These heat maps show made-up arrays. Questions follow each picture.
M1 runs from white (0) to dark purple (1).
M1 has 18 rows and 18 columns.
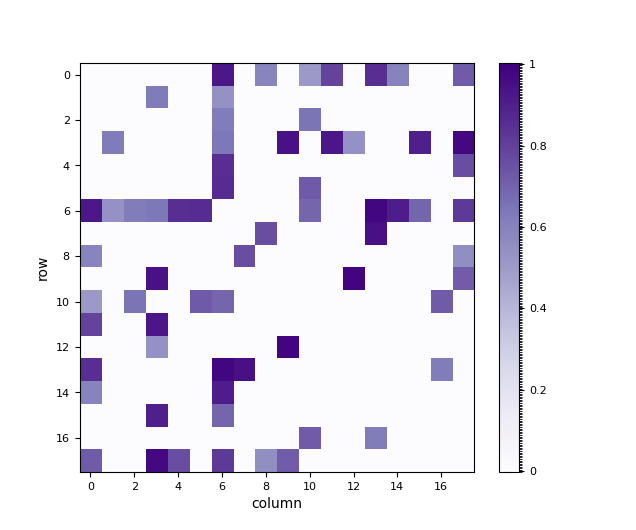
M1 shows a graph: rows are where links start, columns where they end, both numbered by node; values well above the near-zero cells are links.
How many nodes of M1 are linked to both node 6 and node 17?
3
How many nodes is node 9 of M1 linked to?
3
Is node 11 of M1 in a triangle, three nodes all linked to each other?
no
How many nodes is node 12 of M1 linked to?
2
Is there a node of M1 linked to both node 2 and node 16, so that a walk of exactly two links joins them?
yes
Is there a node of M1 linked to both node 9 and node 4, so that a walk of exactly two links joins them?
yes
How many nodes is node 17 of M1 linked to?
6
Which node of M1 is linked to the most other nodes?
node 6
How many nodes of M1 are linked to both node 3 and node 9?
2
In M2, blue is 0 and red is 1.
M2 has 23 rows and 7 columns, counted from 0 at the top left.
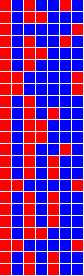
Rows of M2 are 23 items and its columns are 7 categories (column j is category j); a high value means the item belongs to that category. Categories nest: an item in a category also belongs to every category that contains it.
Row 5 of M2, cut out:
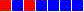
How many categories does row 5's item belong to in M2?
2
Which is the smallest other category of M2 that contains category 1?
6
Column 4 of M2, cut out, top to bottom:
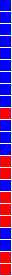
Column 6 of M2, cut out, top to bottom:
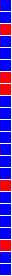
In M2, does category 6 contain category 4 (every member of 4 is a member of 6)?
no
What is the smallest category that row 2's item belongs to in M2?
6
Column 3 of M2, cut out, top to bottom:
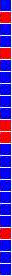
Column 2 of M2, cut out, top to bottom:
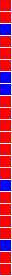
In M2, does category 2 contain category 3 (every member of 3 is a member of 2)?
yes
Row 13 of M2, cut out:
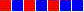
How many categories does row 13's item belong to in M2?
3
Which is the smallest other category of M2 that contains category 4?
2
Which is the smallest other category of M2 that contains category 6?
0
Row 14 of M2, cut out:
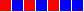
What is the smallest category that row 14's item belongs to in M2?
4
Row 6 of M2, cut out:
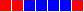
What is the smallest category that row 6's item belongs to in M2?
1
